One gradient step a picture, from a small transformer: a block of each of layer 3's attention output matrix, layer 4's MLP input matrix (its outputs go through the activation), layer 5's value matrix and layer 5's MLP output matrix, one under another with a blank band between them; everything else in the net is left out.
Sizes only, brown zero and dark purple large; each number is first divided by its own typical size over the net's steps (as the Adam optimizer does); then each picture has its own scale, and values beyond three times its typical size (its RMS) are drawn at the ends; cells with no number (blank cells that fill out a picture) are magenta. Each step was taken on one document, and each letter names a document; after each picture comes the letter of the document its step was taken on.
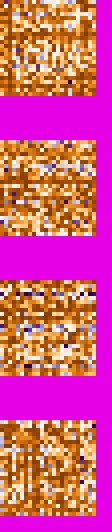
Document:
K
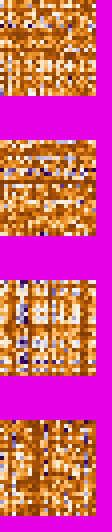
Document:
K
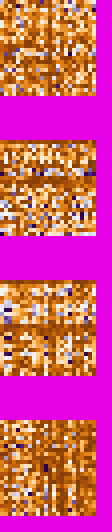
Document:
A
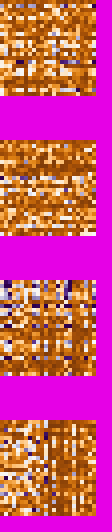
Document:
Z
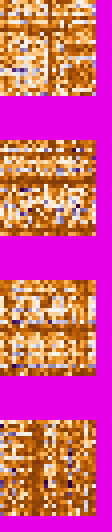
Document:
K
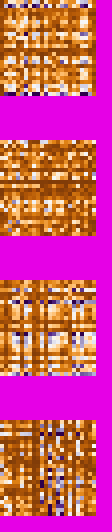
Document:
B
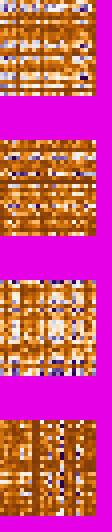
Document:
B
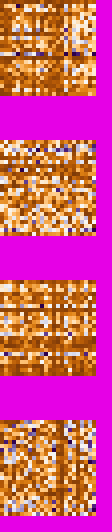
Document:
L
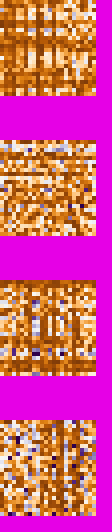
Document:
L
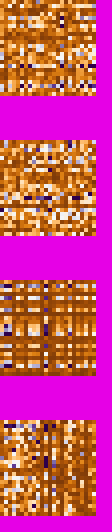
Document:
Z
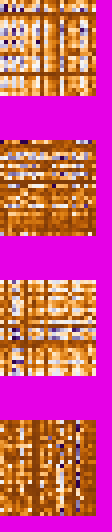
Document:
B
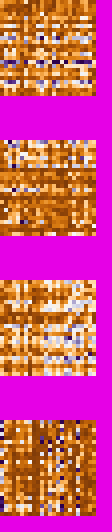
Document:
B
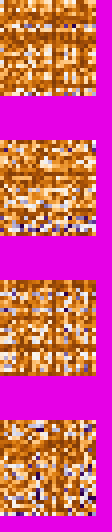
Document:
L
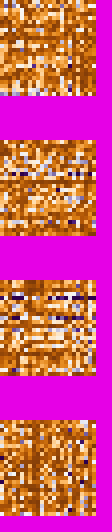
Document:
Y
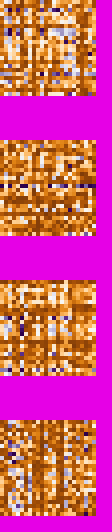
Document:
K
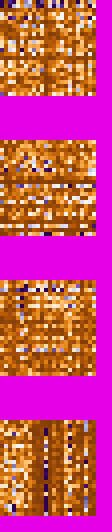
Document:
A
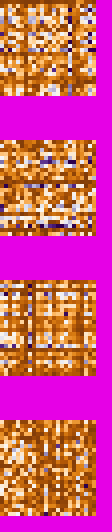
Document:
K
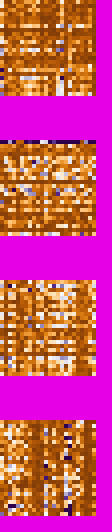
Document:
A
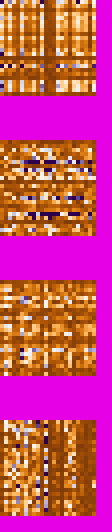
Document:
Z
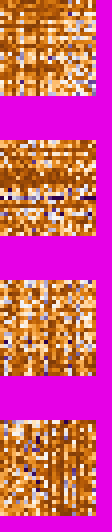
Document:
Z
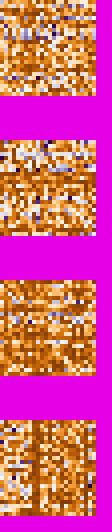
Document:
K
